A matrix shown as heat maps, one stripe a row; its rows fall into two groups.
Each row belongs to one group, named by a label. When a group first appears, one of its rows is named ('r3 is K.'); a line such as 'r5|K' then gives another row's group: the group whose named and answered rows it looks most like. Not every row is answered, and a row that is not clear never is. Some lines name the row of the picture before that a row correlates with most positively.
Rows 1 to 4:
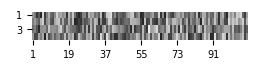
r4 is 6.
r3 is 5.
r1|6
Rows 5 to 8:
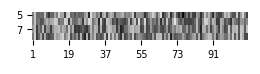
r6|6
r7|6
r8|5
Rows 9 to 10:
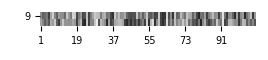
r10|6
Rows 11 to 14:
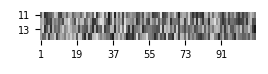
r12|5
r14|6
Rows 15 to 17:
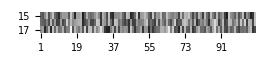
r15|6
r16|6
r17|5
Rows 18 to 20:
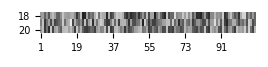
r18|6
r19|5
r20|6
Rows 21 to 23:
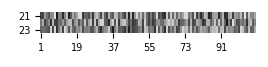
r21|6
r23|6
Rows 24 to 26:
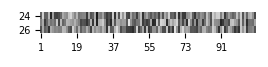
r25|5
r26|6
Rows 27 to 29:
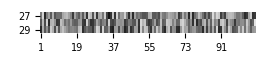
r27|5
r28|6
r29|6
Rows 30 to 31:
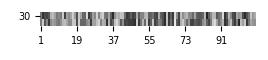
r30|6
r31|6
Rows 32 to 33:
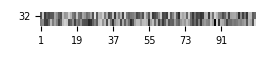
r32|5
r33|6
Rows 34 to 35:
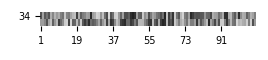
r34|6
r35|6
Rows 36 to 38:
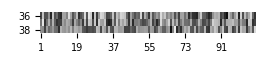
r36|5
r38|6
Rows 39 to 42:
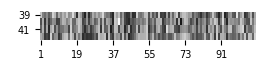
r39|6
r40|6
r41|6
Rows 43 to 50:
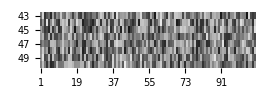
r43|5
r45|6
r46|5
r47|6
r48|6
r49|5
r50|5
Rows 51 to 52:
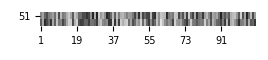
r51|5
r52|5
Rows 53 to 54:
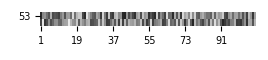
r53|6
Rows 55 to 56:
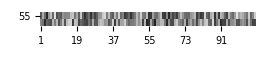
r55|6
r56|5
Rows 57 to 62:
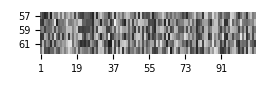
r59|5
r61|5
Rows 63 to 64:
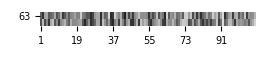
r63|6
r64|6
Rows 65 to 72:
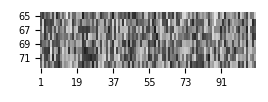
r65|6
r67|5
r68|5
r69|6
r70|6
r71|6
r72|5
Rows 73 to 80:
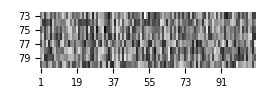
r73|5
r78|5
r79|5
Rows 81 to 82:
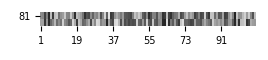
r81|6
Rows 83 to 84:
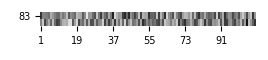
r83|6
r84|5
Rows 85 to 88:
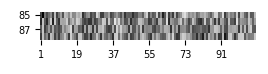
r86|6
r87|5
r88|6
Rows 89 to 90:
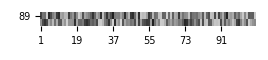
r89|6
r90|5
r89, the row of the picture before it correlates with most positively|88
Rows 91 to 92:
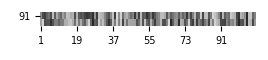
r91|5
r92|5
